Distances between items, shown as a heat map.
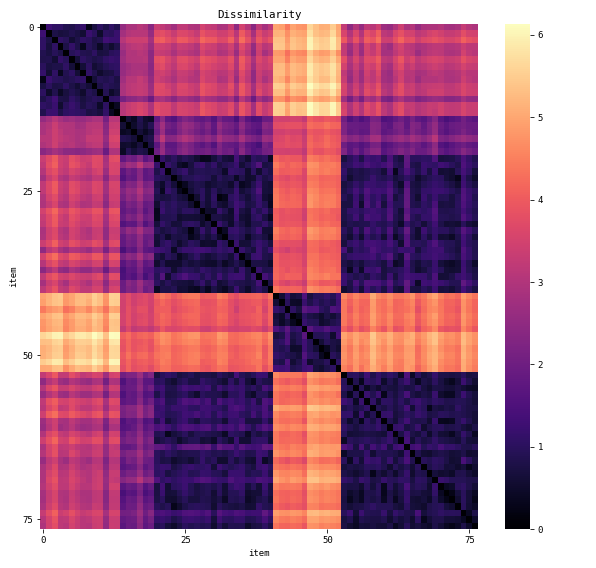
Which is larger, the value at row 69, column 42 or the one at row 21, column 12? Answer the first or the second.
the first
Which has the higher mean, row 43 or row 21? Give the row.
43
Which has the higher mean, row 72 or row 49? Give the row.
49
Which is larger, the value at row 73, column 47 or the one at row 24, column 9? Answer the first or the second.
the first
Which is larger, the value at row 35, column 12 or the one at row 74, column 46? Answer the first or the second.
the second
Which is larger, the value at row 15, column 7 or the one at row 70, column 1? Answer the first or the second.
the second
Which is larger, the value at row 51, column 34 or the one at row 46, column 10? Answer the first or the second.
the second
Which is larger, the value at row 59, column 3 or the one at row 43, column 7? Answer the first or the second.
the second
